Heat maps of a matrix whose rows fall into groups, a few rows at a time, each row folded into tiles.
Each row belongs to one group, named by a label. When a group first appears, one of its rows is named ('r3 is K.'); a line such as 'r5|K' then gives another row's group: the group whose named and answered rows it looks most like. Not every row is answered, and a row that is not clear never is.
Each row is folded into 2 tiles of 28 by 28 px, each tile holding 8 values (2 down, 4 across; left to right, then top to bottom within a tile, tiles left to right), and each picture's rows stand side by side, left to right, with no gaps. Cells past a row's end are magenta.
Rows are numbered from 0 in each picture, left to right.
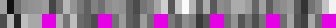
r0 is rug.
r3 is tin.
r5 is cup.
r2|cup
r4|tin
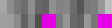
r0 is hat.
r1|cup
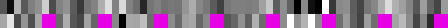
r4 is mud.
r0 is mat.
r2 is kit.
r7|hat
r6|cup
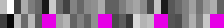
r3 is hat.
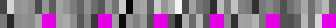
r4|kit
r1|hat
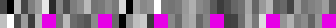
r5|mat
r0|mat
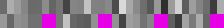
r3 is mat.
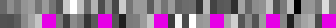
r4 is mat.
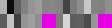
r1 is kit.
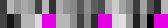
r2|hat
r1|hat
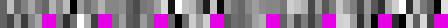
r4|rug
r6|hat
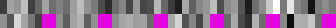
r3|mat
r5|kit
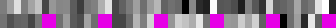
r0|tin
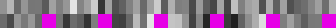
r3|hat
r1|tin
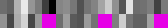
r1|cup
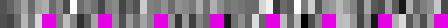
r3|mud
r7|mat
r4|mud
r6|hat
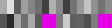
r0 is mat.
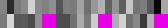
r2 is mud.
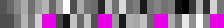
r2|kit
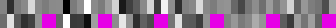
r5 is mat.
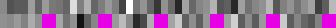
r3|mat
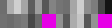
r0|tin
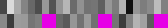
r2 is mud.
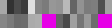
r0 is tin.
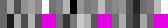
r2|cup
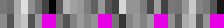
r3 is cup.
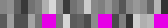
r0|cup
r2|rug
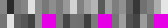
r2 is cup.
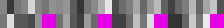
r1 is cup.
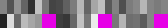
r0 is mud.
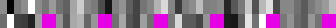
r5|cup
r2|cup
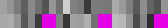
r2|hat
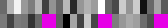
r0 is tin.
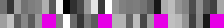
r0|mat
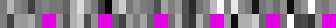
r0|kit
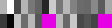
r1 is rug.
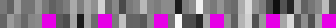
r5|mat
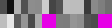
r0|mat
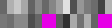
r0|tin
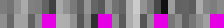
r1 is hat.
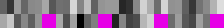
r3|cup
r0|mat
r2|rug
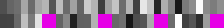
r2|tin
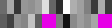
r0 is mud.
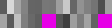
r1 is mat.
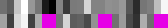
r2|cup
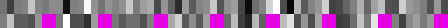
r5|mat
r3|mat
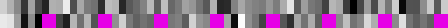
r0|hat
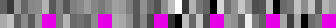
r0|mat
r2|hat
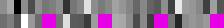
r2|hat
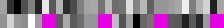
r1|rug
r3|tin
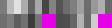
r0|tin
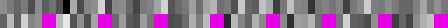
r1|mat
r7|rug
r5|kit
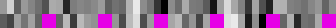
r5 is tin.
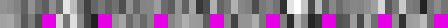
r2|mat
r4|kit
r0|hat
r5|tin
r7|kit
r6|mud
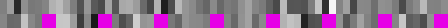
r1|hat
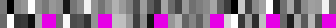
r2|hat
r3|mat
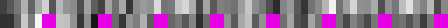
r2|mud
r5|cup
